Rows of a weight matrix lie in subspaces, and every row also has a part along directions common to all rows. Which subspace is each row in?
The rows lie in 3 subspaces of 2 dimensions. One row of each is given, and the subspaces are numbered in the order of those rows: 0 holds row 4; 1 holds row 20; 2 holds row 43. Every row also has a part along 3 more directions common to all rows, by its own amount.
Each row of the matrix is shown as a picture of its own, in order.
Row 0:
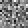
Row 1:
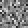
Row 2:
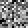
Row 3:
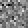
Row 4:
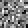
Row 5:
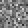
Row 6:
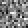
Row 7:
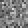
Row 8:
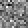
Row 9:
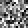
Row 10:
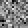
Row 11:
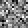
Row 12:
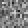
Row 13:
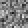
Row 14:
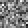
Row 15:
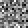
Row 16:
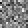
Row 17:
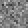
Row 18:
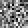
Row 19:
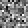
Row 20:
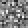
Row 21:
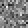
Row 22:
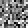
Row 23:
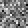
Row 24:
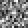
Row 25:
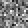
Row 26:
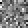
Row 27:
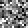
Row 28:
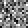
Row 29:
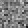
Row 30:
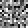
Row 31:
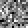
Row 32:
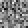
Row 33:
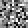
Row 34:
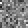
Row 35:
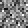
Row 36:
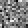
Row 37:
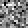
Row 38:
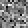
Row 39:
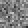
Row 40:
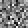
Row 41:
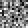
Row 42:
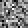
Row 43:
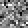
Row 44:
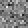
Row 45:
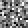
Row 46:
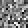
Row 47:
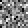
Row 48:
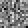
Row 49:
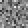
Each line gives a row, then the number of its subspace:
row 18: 0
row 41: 0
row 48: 1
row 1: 0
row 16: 2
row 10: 1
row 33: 0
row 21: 2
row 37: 2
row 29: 0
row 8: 2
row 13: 1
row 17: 2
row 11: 1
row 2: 1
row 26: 2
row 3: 2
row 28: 2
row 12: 1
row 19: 2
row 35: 2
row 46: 0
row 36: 2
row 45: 0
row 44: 2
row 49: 0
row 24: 1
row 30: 0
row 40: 0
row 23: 2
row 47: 2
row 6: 1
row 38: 2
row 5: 0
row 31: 1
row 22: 0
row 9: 0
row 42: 1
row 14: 2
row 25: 0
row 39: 1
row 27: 0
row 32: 1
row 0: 0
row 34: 2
